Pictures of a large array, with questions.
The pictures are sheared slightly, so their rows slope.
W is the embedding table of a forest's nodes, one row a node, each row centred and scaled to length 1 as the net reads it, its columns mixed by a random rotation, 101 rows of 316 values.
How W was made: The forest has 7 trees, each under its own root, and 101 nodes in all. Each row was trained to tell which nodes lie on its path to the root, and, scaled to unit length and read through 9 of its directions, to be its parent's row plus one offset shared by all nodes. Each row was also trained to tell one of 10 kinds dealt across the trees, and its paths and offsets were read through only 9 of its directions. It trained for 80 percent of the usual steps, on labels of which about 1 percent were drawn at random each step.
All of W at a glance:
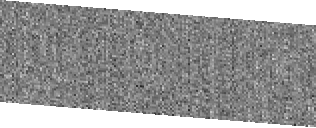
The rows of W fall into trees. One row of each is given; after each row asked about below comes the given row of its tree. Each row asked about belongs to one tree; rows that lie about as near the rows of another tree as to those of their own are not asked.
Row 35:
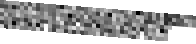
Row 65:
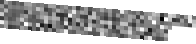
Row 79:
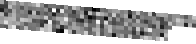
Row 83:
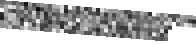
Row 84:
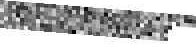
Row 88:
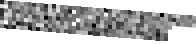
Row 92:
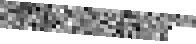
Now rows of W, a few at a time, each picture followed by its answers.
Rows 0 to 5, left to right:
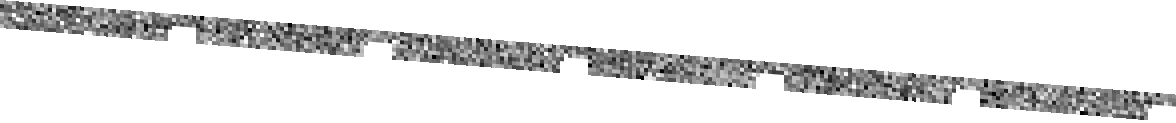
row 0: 79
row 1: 35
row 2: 65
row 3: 35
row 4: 92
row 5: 35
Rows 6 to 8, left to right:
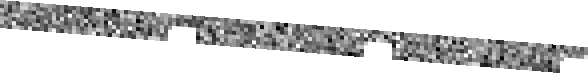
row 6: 65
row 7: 83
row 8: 88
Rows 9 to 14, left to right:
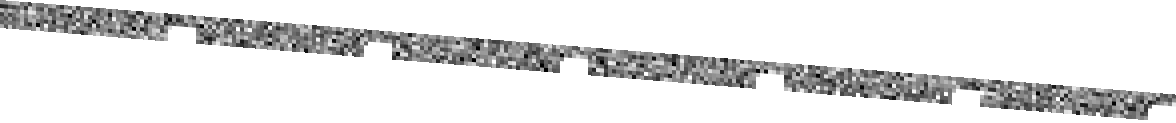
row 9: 35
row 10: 88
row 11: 65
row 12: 65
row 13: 83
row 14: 65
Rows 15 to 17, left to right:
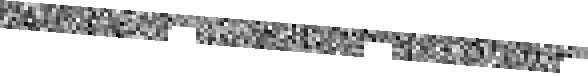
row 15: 79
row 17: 79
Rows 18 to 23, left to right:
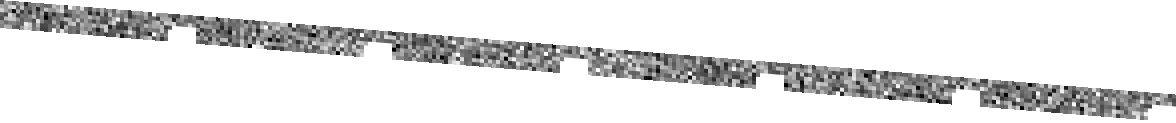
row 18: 83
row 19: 35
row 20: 92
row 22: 83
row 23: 35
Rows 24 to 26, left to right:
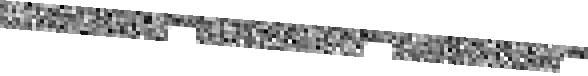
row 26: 65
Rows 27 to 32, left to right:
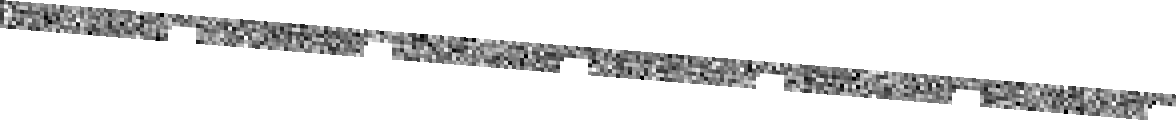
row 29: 92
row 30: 79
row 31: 35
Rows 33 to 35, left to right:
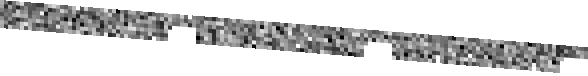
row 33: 92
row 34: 83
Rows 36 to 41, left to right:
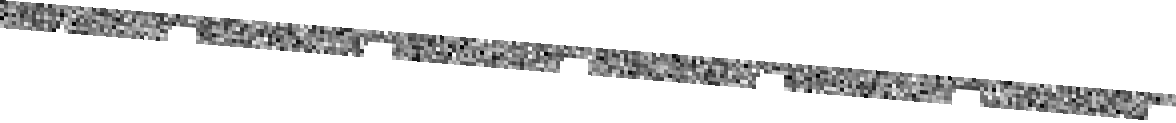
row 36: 35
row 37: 92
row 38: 35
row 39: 65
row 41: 83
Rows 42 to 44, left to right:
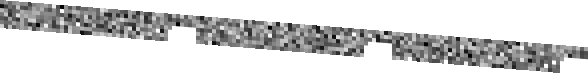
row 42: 92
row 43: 35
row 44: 83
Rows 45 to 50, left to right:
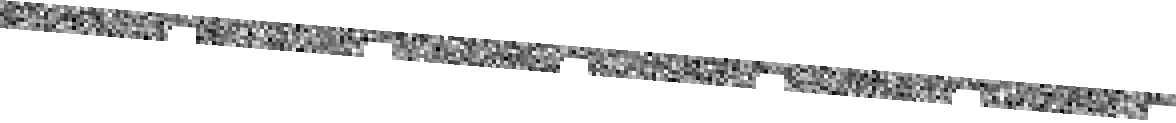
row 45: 92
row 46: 35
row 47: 92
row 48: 92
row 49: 79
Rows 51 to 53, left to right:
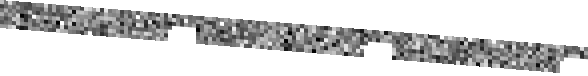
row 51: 35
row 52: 35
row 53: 65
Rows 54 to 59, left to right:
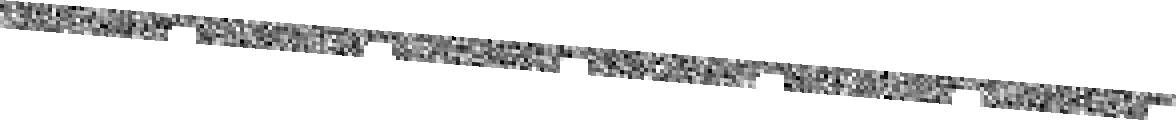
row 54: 79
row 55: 88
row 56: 92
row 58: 35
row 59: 65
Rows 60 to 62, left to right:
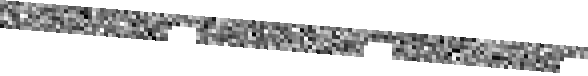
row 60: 65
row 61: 65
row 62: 92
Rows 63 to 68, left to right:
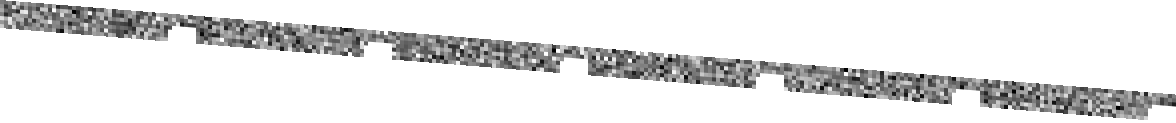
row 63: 79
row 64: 92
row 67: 92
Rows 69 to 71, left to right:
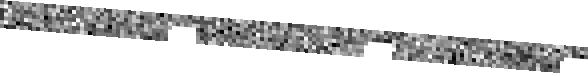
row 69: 88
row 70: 35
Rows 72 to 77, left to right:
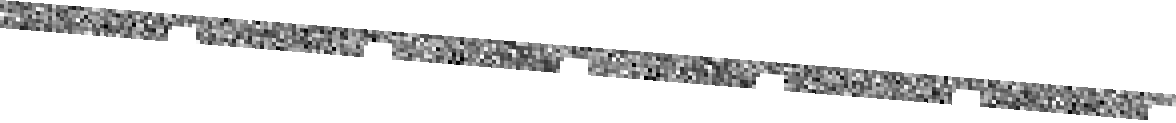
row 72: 65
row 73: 92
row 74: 88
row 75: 88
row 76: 88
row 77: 65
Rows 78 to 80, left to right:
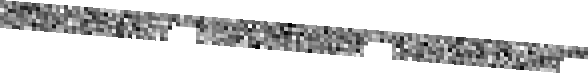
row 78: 92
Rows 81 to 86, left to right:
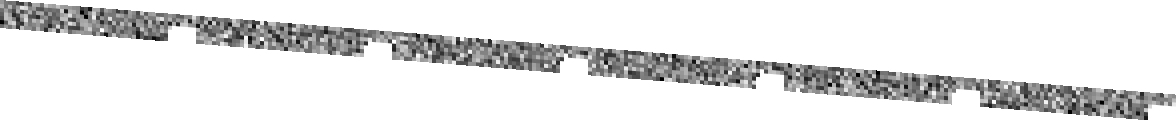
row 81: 83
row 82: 92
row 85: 35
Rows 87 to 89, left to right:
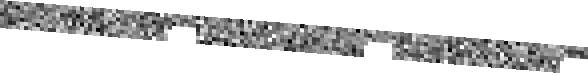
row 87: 35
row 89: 65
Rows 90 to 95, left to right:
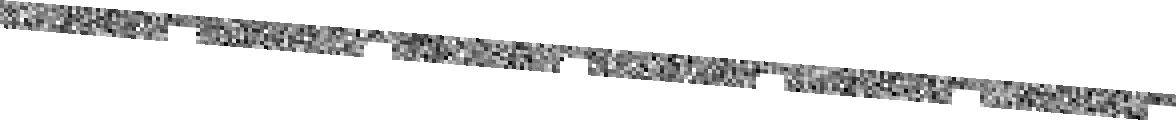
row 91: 65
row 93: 79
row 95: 83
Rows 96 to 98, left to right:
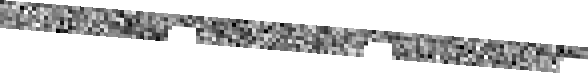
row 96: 88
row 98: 35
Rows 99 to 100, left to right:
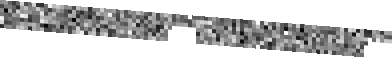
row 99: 65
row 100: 88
